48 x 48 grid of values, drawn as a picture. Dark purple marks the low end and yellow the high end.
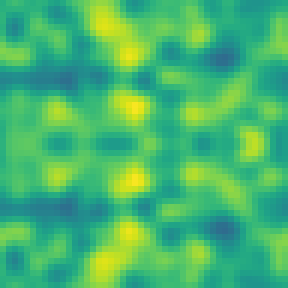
On average the colour sits 70% of the way up the scale. The top and bottom halves mirror each other. No seam splits the table. The field is mottled with small blotches.
